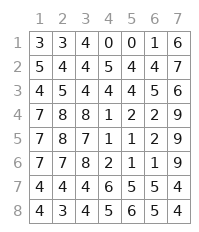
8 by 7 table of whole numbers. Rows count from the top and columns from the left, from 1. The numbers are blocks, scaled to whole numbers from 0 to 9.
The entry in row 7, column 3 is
4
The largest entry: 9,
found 3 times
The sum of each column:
41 42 43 24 23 25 54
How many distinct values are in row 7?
3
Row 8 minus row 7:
0 -1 0 -1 1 0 0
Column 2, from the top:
3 4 5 8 8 7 4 3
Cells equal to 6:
4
